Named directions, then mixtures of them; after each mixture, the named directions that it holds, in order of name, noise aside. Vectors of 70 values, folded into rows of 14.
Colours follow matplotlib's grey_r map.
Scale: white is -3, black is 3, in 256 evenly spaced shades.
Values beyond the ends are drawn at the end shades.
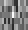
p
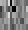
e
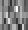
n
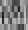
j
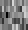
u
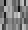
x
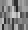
p, x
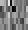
e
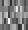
n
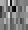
e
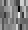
j, u, x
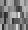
p, u, x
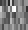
e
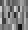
e, j, n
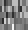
p, u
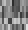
j, n, u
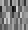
e, p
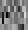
j, u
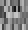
e, x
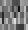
j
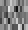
n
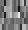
x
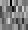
e, n, u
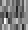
j, n, x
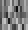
n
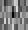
p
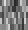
e, j, p
